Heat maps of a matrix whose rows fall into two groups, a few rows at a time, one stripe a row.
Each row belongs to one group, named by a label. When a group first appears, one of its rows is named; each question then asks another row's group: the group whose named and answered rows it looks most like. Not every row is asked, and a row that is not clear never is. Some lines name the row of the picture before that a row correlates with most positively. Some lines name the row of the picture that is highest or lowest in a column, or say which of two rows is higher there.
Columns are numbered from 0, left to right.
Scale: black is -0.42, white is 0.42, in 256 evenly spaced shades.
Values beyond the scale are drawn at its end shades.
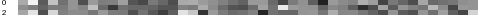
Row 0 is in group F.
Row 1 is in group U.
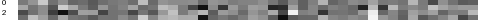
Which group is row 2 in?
F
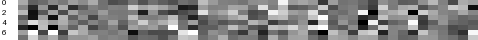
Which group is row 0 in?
U
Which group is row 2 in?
U
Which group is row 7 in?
F
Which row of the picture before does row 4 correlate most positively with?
3
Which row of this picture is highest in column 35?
4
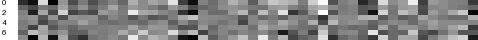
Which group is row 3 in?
F
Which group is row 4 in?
U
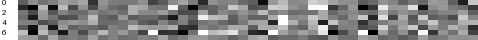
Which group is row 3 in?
U
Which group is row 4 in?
U
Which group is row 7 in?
F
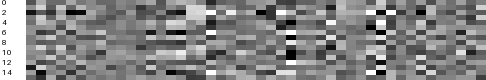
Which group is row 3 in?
F
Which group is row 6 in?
U
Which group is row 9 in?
F
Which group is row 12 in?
U
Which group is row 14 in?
U
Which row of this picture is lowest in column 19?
10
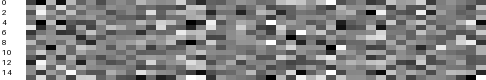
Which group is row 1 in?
F
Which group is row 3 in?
F
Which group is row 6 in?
F
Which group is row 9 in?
U
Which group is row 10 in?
F
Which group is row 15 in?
F
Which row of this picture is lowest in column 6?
8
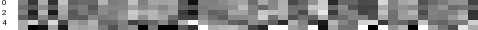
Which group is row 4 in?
F
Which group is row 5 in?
U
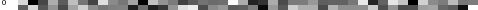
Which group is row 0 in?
U
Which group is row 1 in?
F
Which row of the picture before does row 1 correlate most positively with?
4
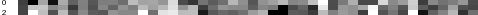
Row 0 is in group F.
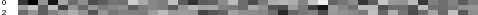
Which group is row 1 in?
F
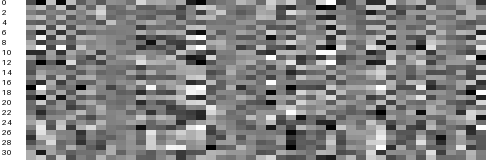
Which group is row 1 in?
F
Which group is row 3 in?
F
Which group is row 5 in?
F
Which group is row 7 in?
F
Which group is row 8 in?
U
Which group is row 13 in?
F
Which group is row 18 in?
F
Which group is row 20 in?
F
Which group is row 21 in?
U
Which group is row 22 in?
U
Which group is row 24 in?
F
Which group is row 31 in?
F
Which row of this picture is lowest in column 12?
8
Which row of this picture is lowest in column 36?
9
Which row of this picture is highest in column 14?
29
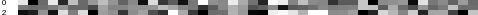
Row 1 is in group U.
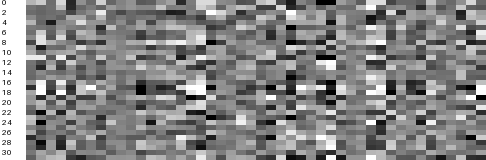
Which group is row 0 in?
F
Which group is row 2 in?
U
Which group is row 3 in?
U
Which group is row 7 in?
F
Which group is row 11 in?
F
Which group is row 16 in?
F
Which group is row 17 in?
F
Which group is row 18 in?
F
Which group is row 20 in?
F
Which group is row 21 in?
F
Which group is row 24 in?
U
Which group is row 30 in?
F
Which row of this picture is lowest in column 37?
2
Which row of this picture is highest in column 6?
17
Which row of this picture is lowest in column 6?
19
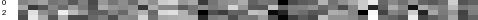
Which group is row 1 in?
U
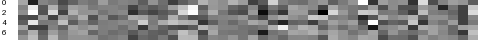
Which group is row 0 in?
U
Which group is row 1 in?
F
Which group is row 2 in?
F
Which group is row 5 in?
U
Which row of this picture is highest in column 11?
3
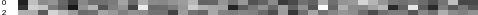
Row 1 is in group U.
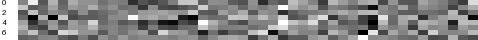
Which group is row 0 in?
F
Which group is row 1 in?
U
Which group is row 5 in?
U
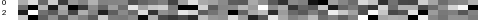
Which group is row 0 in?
F
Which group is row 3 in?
U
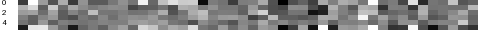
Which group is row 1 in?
F
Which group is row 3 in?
U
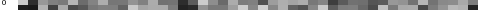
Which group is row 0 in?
U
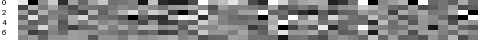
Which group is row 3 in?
F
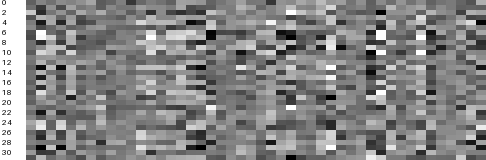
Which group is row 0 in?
F
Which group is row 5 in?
U
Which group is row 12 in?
F
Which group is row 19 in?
F
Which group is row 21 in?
U
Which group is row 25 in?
F
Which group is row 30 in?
U
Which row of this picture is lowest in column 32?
17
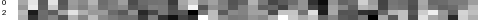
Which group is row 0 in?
F
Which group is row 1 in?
F
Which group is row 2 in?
U
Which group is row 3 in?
U
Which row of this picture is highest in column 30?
3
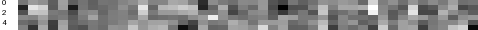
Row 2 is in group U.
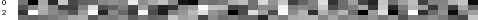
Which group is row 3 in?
F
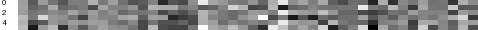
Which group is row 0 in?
U
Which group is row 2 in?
U
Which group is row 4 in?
U
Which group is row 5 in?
U
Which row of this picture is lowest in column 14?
0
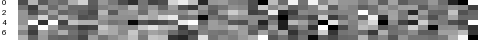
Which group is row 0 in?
F
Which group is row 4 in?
F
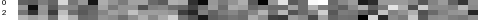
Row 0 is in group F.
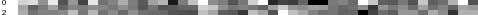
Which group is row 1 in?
U
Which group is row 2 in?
U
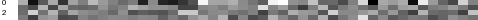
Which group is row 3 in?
U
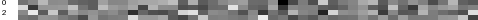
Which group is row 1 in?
U
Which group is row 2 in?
F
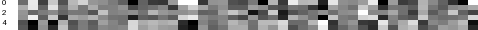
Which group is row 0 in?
F
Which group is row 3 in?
F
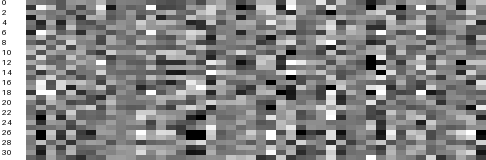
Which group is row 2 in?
F
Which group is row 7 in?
F
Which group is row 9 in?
F
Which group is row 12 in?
U
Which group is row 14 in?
U
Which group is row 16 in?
F
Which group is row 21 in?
F
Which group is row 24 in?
U
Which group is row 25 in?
U
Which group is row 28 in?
F
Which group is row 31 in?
U
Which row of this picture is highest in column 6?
21
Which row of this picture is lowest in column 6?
26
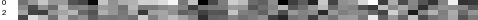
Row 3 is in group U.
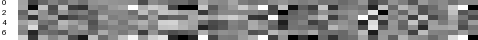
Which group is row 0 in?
U
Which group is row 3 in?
U
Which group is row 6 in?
U
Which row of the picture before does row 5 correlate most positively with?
3
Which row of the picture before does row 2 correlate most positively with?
3
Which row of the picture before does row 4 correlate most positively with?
3
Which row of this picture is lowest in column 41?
3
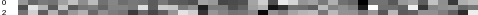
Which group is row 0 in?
U
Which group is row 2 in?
F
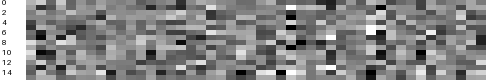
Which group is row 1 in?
U
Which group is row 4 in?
U
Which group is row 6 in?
U
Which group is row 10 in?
U
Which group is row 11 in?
U
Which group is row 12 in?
F
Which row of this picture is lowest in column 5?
5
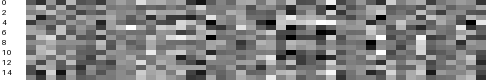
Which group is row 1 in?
F
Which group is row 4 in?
F
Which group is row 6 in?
F
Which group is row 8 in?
U
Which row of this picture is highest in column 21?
5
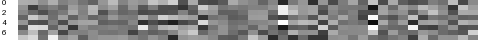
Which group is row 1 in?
U
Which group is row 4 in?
U
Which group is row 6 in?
F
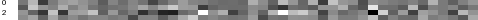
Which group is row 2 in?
U
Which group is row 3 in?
F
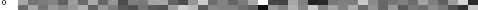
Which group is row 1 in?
F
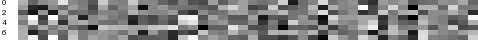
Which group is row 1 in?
U
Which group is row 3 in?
F
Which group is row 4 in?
F
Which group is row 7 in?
F
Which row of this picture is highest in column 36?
2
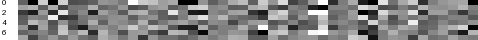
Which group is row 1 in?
F
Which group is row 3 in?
U
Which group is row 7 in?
U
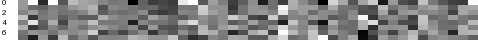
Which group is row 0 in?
F
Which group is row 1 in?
U
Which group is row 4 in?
F
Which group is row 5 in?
U
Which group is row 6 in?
U
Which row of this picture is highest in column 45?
0
